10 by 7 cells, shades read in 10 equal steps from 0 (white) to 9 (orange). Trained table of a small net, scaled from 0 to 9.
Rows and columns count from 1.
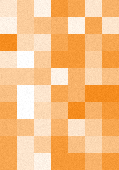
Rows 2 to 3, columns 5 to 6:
1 7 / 8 5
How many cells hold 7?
9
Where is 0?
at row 4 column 2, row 6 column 2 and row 7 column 2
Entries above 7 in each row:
1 0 2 3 0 2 2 0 1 3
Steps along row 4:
down up up same down up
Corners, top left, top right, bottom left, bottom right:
2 6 7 8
